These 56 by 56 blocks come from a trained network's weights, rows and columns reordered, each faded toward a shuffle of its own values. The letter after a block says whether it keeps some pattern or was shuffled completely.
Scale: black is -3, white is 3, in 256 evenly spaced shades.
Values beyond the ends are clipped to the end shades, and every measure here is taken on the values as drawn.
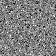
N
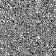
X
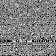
X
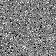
N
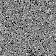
N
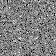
N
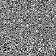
X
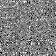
X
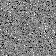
N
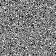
N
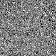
X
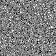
N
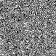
X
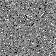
N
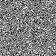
N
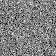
N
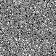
N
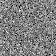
N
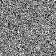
X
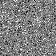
N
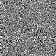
X
